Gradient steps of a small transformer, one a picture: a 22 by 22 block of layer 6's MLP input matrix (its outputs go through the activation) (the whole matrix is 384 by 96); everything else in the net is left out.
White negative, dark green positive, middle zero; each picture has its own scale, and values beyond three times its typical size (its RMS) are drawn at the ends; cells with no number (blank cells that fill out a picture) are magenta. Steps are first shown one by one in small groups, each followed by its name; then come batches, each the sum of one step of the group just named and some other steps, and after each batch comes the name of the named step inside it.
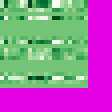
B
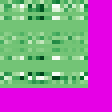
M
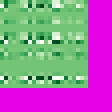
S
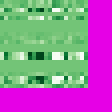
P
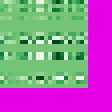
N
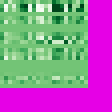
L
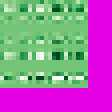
L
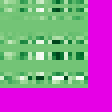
N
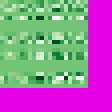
M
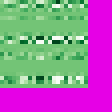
N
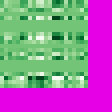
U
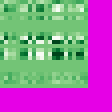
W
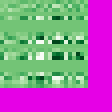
U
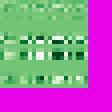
W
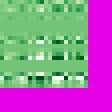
U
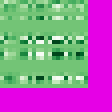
W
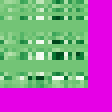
U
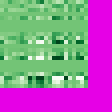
U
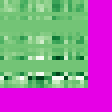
U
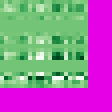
U
